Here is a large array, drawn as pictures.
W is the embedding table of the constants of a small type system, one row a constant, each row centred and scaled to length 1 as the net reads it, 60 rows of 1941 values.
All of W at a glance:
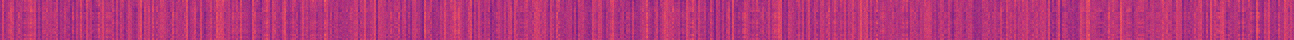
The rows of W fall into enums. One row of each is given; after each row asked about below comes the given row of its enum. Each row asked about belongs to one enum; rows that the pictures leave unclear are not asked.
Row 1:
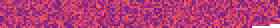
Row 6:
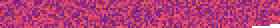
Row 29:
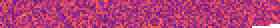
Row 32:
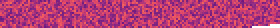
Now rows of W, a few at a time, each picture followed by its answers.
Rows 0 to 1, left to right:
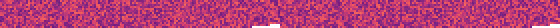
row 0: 1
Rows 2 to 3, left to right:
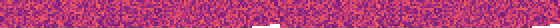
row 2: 1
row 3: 1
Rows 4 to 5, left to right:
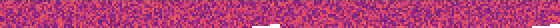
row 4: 32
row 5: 6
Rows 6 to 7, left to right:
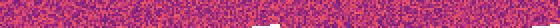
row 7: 1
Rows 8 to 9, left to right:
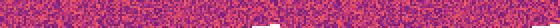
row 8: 1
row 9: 1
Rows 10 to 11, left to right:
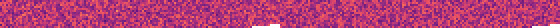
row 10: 29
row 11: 32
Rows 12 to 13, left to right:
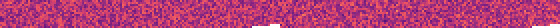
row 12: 32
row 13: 29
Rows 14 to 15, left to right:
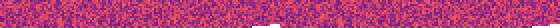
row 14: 32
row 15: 32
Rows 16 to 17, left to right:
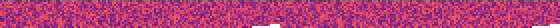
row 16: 32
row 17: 32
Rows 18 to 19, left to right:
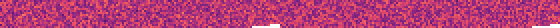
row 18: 29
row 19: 6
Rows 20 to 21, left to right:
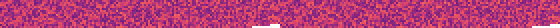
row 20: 6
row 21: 6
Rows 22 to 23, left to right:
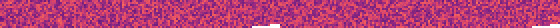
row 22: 32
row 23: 6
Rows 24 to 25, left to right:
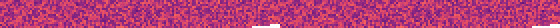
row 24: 6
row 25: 6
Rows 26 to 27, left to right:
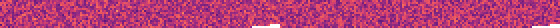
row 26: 29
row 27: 32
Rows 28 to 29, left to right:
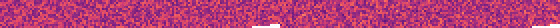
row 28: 6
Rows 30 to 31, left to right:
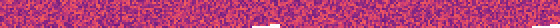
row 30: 1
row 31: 6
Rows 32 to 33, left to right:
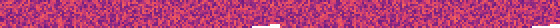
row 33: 32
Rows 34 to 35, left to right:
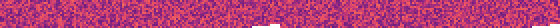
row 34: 32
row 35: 1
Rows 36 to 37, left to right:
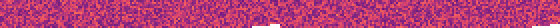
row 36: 1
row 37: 6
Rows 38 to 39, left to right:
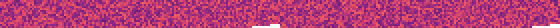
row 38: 6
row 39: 1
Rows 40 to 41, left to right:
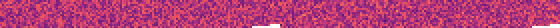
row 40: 32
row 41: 29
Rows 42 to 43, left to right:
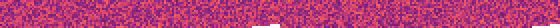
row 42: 6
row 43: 1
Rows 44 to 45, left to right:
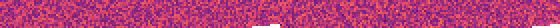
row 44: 6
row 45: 29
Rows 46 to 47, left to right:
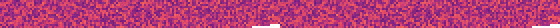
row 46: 6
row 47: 6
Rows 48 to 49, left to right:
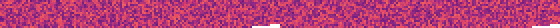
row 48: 32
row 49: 6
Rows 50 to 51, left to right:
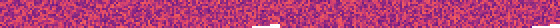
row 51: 32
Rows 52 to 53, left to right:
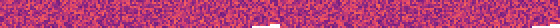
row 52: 1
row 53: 1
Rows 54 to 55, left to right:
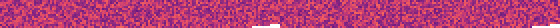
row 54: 6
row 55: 1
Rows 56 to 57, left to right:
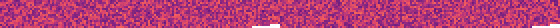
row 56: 6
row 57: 1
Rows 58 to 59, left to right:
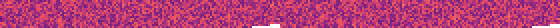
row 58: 32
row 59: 32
